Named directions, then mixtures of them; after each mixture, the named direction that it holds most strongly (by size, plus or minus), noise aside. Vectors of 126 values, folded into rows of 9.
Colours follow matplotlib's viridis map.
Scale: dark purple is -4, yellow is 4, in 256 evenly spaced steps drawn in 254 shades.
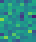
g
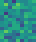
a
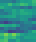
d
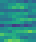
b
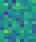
a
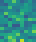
a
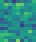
a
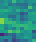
d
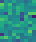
g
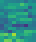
b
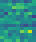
b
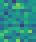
a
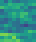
d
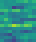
b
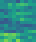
d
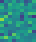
g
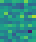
g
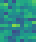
a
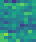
d
